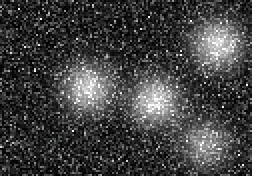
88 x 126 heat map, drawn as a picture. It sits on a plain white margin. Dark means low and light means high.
There are four bumps. The values are skewed, with a long tail toward high values. No single row or column stands out from its neighbours. The ninth with the highest average is the centre.
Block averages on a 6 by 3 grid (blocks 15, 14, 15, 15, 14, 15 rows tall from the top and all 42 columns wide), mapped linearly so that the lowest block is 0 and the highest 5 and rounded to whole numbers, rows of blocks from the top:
0 0 1 | 0 0 4 | 1 3 2 | 1 5 1 | 0 1 3 | 0 0 2
